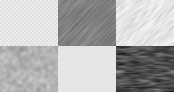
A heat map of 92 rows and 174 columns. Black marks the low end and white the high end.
It is made of 2 by 3 panels. Panel 1,1: very high, checkered, faint in contrast. Panel 1,2: middling, slanting up to the right, faint in contrast. Panel 1,3: very high, slanting up to the right, faint in contrast. Panel 2,1: high, blotchy, faint in contrast. Panel 2,2: very high, checkered, faint in contrast. Panel 2,3: low, streaked across.
